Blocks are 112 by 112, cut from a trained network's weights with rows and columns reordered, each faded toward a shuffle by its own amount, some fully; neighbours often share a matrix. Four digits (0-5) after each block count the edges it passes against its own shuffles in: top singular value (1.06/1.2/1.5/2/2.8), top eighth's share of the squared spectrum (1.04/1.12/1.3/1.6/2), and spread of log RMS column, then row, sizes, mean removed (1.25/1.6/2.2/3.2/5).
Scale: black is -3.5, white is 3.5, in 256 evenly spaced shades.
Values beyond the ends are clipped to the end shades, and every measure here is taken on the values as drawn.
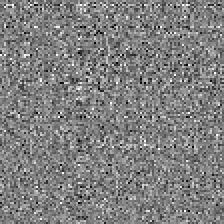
4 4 2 3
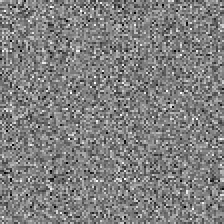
4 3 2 2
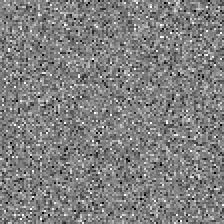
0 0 0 0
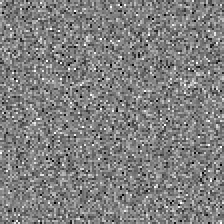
1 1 0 0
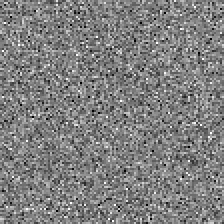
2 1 0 0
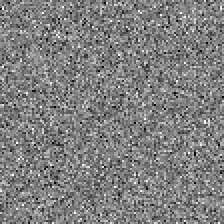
2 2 0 0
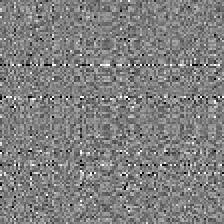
4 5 2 3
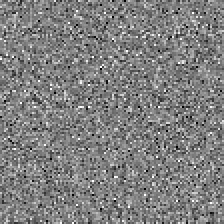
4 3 1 2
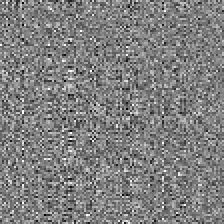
4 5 3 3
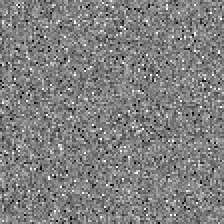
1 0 0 0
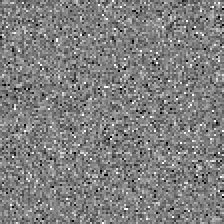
2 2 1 1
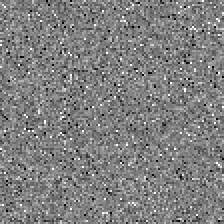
2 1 0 0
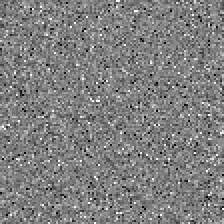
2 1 0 0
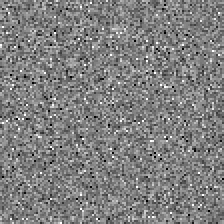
2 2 1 1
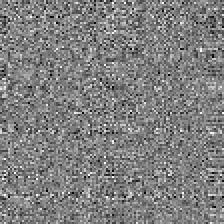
4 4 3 3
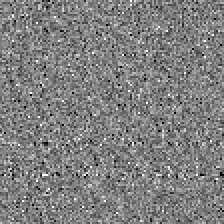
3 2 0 1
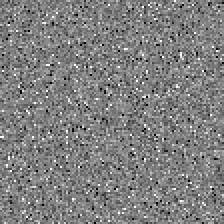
0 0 0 0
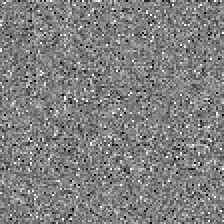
2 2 1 2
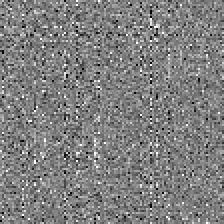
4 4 3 2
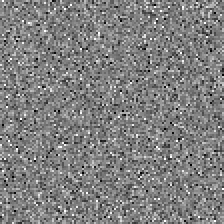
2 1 0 0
